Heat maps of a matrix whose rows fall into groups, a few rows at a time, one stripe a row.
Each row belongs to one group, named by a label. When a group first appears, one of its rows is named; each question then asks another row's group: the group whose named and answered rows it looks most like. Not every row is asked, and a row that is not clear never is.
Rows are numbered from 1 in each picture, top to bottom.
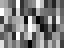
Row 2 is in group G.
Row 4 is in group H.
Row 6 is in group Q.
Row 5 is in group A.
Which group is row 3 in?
H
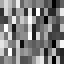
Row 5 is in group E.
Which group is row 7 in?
A
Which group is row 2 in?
E
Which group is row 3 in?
H
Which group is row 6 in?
G
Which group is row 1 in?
G
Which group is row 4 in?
E
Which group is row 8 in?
Q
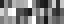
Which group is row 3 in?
H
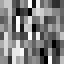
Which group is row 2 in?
Q
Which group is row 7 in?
H
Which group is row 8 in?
H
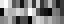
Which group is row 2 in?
H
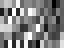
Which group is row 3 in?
A
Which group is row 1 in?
G
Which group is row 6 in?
A
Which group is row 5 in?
E
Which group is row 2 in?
H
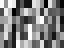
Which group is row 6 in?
A
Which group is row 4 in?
E
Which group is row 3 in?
Q
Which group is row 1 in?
Q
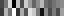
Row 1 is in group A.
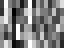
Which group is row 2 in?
E
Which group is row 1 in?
E
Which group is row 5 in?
A
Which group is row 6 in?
E
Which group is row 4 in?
A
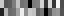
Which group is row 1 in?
Q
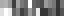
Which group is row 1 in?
E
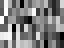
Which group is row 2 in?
H
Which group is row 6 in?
A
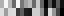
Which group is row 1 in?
G
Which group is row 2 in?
Q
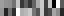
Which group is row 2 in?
A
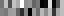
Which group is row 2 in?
Q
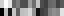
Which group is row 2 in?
H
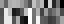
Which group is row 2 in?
E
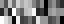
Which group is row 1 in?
A
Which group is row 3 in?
G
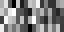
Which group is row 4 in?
Q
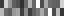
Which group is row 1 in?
E
